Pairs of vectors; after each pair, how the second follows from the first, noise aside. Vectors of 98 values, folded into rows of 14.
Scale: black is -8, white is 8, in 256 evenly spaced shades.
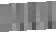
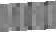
wrapped around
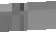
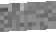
sign-scrambled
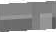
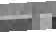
scaled up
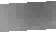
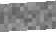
shuffled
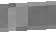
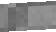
negated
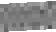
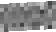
scaled up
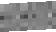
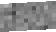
shuffled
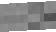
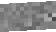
sign-scrambled
